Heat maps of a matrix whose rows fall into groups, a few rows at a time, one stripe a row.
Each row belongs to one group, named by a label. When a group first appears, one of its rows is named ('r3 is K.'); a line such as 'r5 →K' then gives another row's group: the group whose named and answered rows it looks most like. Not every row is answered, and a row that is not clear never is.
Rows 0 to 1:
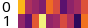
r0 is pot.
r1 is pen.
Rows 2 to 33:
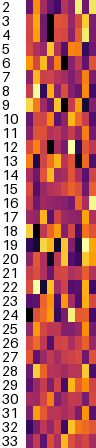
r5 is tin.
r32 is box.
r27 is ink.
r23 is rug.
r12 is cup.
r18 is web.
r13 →web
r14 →pen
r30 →pen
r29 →box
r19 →rug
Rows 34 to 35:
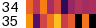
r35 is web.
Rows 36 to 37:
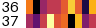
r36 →ink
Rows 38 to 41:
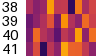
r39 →rug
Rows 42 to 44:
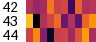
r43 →web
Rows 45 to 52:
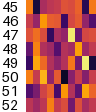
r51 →rug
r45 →ink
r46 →tin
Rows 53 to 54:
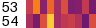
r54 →pen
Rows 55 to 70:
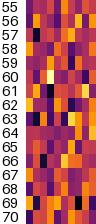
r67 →pot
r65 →cup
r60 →pen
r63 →box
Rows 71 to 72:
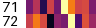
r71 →rug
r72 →cup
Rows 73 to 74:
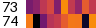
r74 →ink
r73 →rug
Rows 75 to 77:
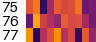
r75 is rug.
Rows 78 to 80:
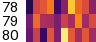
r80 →rug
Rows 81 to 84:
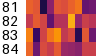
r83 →web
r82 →cup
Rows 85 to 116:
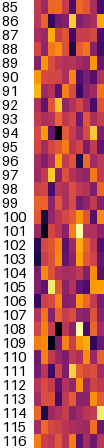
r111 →rug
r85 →tin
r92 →pen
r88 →tin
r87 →tin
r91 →pot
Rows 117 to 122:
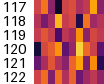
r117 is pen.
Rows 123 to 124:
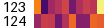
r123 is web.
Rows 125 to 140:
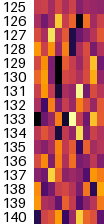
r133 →rug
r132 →box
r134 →cup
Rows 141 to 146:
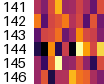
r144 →box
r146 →rug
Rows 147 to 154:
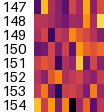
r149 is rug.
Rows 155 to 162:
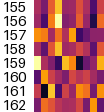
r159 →pot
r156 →pen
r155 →pen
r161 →box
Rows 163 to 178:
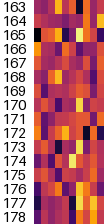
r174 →rug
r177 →box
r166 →pot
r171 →ink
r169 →ink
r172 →web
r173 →cup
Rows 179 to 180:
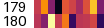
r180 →tin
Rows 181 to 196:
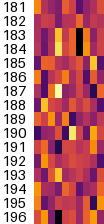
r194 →pot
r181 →pot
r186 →web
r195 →ink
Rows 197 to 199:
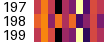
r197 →cup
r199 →cup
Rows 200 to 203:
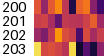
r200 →tin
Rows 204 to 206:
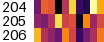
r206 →pot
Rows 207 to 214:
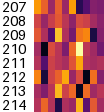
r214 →cup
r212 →web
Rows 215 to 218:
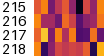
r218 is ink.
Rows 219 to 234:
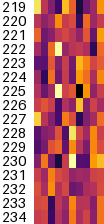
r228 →rug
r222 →pen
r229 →rug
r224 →box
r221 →ink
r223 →box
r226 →cup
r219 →pot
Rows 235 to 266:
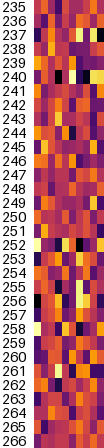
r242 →tin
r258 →pot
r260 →rug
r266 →box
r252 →pot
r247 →box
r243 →pen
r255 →cup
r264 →tin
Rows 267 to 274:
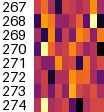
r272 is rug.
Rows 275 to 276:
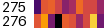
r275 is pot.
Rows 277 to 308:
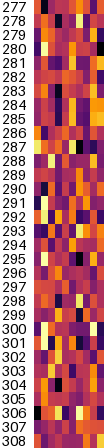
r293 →box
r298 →cup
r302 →pen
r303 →tin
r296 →pen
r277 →ink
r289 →cup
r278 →cup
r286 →web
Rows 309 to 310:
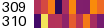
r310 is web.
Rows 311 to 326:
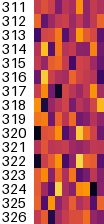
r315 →tin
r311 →cup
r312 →web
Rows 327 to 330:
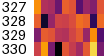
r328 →ink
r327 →pot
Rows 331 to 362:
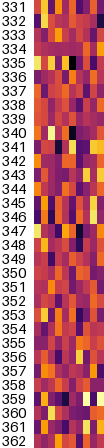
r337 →web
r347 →pot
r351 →tin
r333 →pen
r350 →tin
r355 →box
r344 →pot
